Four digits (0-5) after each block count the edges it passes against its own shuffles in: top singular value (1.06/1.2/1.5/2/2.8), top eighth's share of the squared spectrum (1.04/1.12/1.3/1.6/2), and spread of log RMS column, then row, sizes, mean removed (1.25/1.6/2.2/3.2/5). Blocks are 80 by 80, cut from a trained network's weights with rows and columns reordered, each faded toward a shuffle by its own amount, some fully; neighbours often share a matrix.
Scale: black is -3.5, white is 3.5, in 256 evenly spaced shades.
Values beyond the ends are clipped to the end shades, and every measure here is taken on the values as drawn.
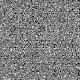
2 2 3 0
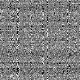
3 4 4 0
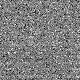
1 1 0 0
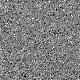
0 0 0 0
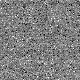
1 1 1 0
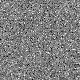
0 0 0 0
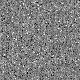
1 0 0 0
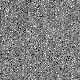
1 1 0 0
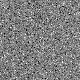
0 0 0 0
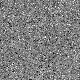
0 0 0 0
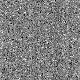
1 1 0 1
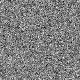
1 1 0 0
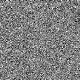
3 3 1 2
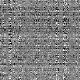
4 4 4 1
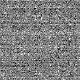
3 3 3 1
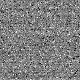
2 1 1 0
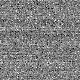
3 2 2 0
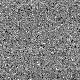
1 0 0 0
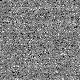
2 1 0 0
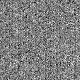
2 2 0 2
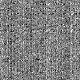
3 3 1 3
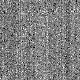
3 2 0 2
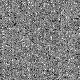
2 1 0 1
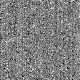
2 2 0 1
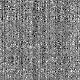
4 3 1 3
